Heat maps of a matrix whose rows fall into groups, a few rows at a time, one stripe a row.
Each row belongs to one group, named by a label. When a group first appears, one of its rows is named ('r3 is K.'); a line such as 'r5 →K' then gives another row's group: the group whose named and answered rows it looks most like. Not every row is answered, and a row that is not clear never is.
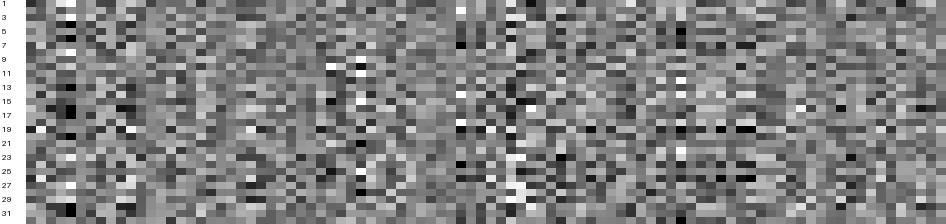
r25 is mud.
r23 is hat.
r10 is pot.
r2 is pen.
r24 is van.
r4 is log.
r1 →hat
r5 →van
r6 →log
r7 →van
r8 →hat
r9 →mud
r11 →mud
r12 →pen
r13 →log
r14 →pen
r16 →log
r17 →log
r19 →van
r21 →pot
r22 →pen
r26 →van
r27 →hat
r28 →pot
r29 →hat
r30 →log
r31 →log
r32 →van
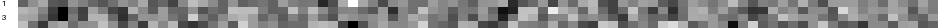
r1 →mud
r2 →log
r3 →log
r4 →pot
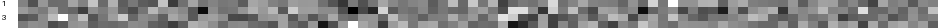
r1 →pen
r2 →pot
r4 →mud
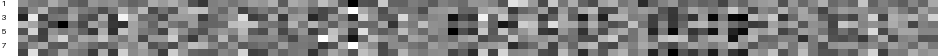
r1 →pot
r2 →mud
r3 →van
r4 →log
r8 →van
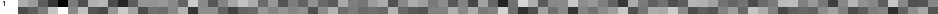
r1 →log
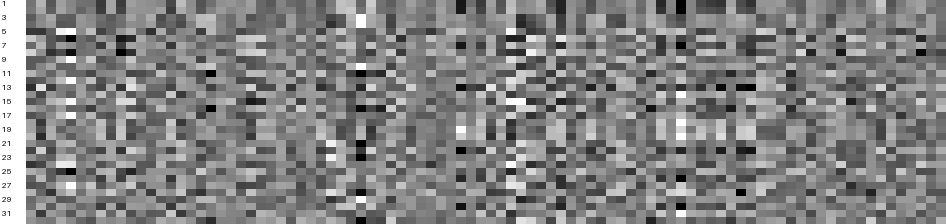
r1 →van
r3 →mud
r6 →log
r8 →log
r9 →hat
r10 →mud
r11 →pot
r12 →hat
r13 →van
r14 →pen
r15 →hat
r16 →pot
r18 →pen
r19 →pen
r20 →pen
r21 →pot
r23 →pot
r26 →van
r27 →hat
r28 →pot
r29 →mud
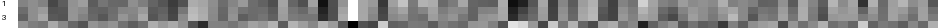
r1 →mud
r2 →mud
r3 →mud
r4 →pot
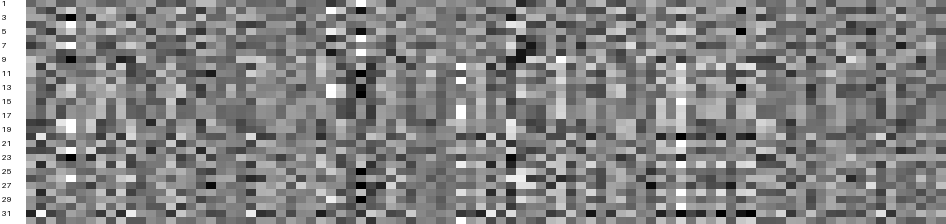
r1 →mud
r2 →pot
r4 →hat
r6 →mud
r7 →hat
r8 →mud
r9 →log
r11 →pot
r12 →pen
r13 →pot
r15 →pen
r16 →pen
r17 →pen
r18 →hat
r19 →hat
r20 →van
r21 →pen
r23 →log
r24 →pen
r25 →pot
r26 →hat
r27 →pot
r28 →pen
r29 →pot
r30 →pen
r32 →pen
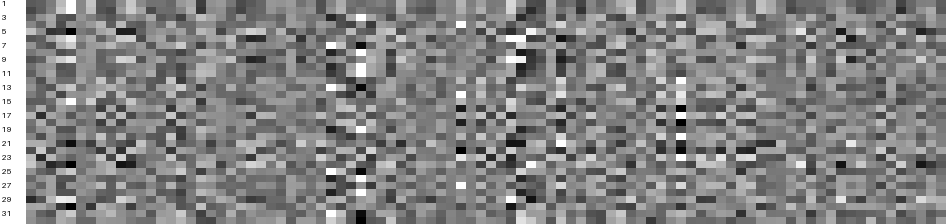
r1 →hat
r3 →mud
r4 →pen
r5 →log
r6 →hat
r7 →pot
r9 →hat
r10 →mud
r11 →mud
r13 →pot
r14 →pen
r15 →hat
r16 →van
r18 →van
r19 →mud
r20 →pen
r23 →pen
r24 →log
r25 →pot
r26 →mud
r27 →pen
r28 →mud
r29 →hat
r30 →log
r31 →pot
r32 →pot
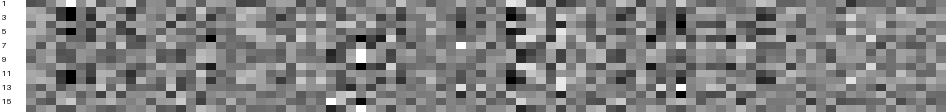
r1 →hat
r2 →log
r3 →log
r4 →van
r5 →log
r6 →pot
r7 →pen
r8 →mud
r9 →mud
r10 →pot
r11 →log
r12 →log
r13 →pen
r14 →van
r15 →pot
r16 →mud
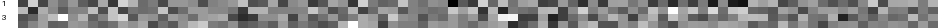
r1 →van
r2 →pen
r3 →hat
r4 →mud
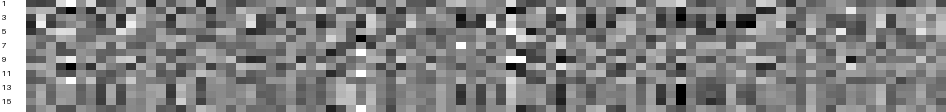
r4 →van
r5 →hat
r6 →pot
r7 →pen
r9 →hat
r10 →log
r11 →mud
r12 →hat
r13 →van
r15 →van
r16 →mud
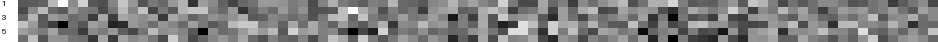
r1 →hat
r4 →log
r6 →van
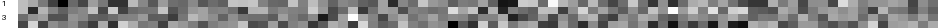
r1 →log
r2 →pen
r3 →mud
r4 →van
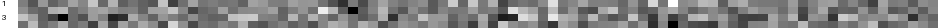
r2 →pot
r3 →log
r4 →van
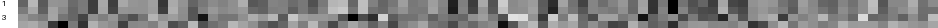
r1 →van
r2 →van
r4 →log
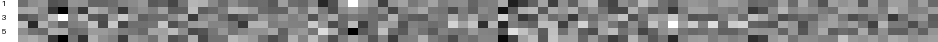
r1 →mud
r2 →log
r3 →hat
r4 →pen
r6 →log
